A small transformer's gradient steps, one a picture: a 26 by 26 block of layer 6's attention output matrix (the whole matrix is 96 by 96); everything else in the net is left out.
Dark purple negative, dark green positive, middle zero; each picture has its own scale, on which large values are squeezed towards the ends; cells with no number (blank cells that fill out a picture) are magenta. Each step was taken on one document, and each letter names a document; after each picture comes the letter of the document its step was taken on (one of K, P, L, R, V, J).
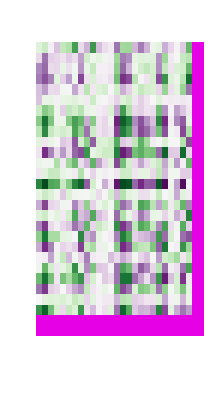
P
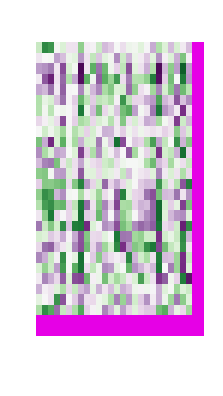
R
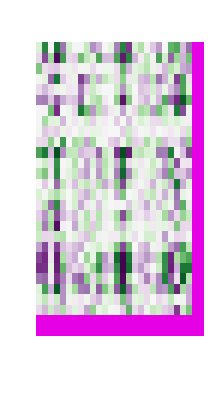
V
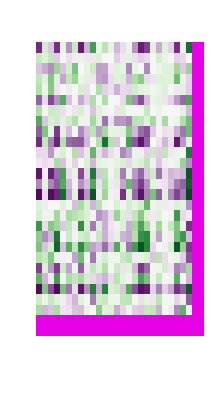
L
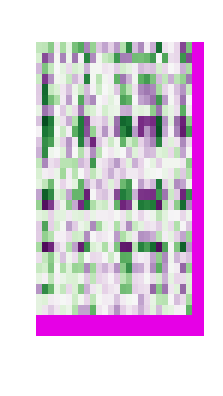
R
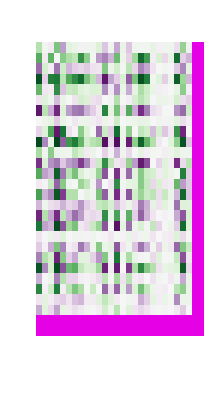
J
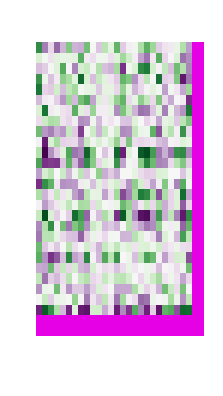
R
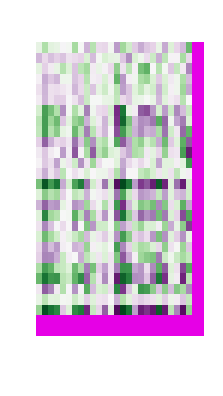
P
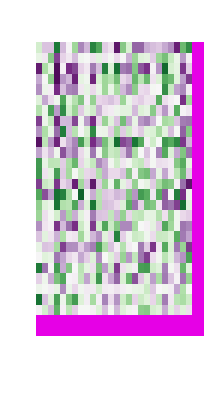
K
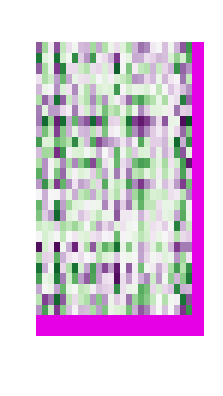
J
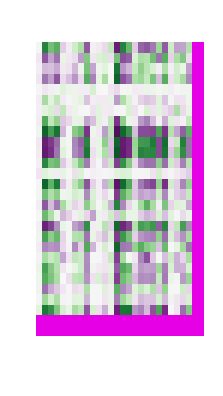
P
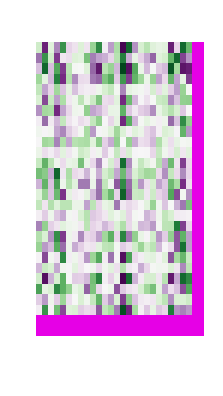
V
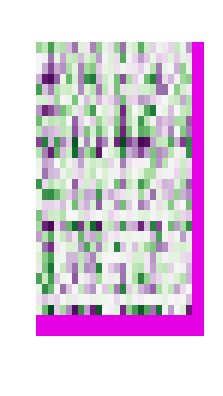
R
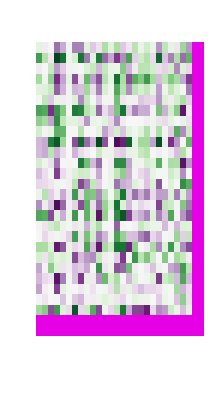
V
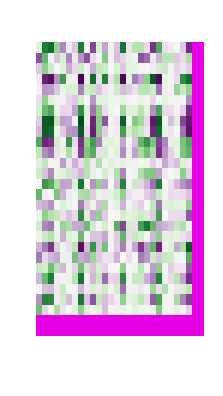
R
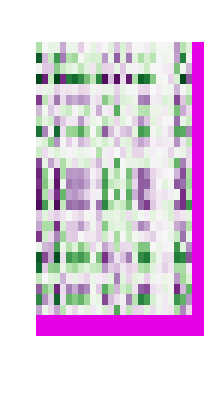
J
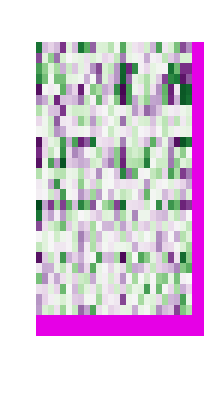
V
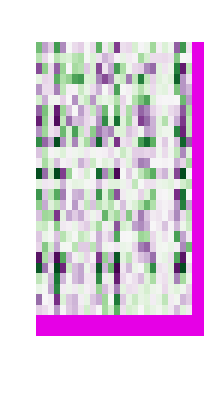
L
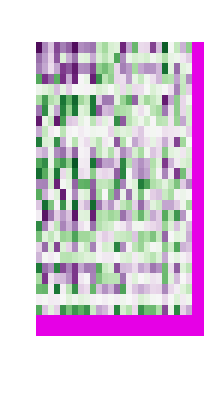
K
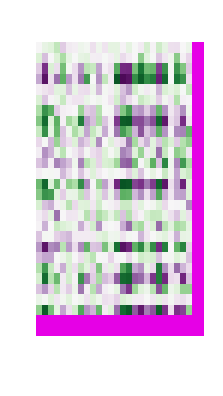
P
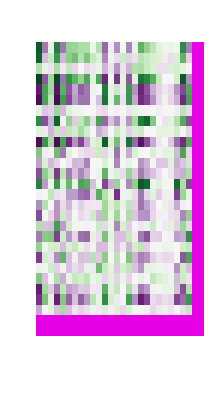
L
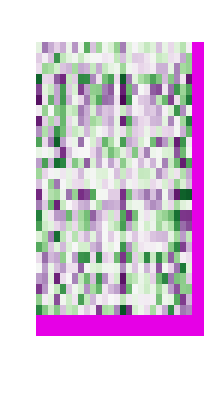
V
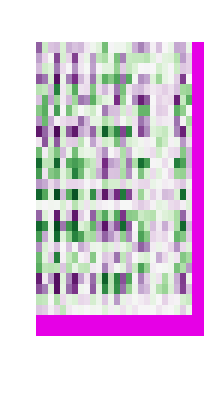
K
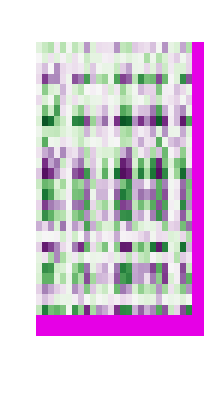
P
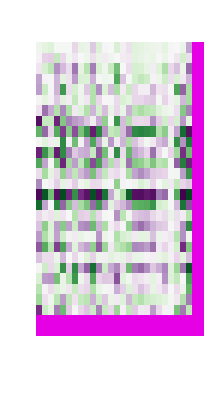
J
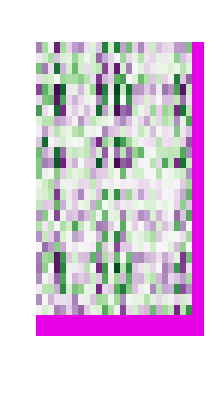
L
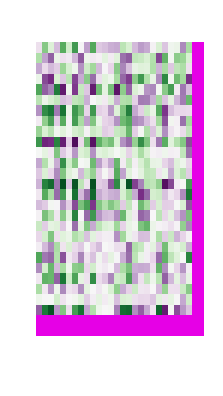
P
